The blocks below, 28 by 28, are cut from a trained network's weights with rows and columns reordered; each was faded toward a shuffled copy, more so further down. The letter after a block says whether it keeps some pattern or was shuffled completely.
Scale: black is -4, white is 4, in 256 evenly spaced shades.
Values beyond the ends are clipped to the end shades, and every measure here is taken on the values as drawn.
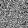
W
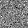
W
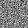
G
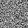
G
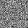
G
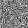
W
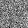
W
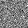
W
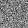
W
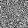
W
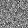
W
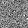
W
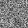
G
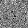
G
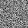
G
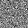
W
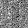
G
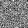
W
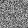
W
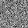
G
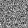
G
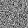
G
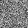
W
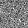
W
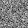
W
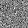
W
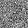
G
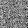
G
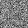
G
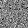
W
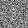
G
